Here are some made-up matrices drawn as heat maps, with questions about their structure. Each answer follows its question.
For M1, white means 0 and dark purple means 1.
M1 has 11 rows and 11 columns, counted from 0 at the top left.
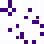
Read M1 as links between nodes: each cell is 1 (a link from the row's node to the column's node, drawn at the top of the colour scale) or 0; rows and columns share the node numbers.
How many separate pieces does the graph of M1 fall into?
2
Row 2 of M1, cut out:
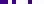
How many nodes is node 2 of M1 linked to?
4
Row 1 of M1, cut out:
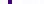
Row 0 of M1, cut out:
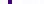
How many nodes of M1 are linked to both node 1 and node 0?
1
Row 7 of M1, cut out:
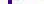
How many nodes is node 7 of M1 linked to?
1
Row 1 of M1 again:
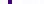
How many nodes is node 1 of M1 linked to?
1
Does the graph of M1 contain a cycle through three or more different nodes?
yes
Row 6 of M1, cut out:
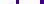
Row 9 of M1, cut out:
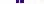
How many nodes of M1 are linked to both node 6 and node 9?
1
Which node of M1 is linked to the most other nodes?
node 2
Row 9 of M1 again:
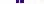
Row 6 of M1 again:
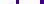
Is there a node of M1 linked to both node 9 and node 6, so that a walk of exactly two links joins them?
yes
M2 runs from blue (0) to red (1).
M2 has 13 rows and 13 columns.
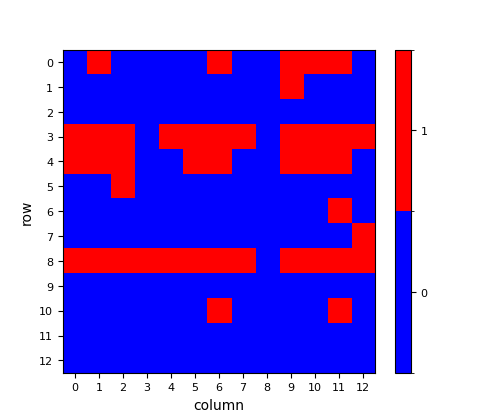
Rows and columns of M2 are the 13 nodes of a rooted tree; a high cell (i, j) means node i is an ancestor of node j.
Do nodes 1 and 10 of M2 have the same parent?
yes
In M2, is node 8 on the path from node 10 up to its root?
yes
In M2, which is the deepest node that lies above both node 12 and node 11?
3
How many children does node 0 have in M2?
2
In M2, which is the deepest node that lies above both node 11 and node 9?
0
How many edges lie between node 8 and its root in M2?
0
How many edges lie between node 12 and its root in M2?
3
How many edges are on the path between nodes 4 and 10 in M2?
2
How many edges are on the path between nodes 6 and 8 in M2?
5
